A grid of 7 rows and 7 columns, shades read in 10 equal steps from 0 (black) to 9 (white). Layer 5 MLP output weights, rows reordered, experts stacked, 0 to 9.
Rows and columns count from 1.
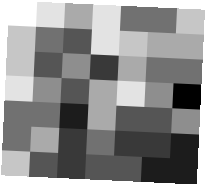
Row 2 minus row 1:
-2 -4 -3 0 3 2 -1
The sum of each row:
46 41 31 35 26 21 20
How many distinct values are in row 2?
5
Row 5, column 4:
6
